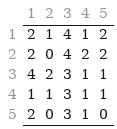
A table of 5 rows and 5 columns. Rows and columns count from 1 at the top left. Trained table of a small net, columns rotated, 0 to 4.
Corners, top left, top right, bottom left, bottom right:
2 2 2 0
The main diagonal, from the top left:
2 0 3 1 0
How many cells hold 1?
9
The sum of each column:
11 4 17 6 6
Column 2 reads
1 0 2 1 0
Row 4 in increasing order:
1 1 1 1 3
